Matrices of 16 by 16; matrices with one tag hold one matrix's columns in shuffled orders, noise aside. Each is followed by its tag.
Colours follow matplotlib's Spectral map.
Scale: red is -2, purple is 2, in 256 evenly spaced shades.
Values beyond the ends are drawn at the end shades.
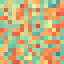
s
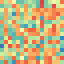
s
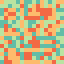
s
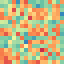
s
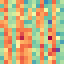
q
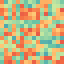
s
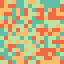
s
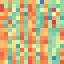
q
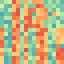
q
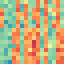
q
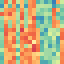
q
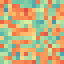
s
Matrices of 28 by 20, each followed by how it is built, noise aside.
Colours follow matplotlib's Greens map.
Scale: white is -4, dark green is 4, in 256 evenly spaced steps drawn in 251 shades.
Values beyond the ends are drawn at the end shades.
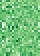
low rank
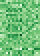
low rank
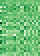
low rank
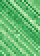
Toeplitz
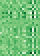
low rank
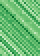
Toeplitz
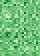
low rank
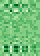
low rank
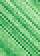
Toeplitz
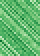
Toeplitz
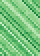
Toeplitz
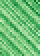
Toeplitz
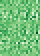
low rank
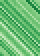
Toeplitz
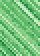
Toeplitz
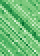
Toeplitz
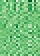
low rank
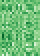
low rank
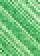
Toeplitz
